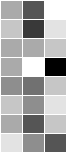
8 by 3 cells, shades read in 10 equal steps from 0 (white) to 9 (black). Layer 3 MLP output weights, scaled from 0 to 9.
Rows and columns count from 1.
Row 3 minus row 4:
0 3 -7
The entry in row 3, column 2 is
3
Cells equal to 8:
0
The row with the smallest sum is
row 6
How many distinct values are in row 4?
3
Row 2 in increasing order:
1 2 7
